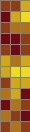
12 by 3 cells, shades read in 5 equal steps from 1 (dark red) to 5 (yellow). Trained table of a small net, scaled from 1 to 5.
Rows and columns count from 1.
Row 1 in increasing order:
2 2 4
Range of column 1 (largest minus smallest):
3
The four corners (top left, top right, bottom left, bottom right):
2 4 2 2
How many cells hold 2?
11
